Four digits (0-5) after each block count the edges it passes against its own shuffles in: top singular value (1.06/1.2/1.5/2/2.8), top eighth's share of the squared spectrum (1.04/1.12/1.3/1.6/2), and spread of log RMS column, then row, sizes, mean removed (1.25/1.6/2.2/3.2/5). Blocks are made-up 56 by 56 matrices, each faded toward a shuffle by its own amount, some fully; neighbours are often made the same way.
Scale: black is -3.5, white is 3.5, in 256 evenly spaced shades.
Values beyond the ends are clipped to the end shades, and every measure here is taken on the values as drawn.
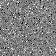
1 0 0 0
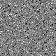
0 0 0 0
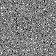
0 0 0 0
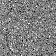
0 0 0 0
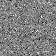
0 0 0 0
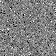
0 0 0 0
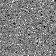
0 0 0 0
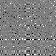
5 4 2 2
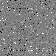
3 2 0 1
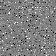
2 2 0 1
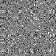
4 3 1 2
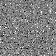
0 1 0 1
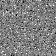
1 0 0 0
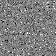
0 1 0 1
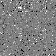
3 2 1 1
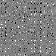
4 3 2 1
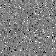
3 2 1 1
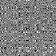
4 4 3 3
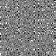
4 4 3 2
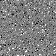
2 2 0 0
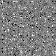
3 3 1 1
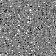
3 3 1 1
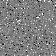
1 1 0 0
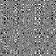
4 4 3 2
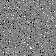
2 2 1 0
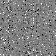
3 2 2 0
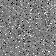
1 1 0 0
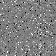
2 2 0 0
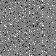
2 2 1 0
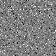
1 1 0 0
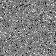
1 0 0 0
